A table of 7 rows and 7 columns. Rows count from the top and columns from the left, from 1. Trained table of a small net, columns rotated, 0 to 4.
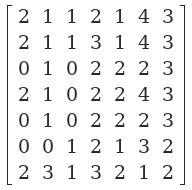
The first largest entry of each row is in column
6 6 7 6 7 6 2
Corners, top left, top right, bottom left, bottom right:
2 3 2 2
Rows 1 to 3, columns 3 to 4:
1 2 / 1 3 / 0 2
